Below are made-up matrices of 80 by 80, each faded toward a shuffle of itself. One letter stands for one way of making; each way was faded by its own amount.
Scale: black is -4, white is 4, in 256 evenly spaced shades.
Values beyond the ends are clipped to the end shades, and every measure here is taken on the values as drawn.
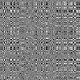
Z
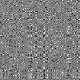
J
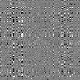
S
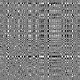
Z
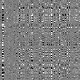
S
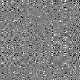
J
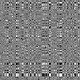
Z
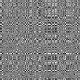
Z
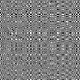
Z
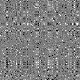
J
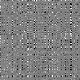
S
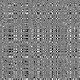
Z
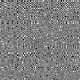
J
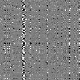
S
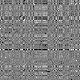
Z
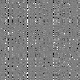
S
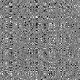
J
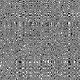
J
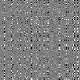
S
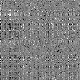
J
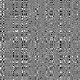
S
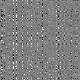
S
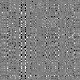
S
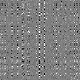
S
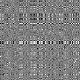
Z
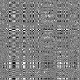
Z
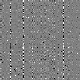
S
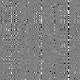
S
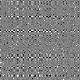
Z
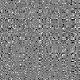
J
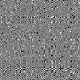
J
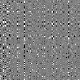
S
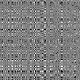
Z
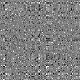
J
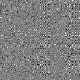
J
